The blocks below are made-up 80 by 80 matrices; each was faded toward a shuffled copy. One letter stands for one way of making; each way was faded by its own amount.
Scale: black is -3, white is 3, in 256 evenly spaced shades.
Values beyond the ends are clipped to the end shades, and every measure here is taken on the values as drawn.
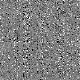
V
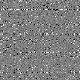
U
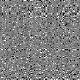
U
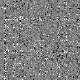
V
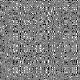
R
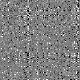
U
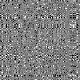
R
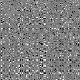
R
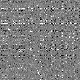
U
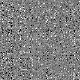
V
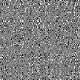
U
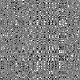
R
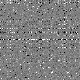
U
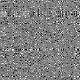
U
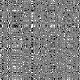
R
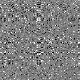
U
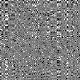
R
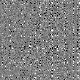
V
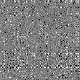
U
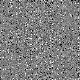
V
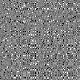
R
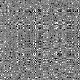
R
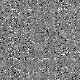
V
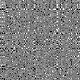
U
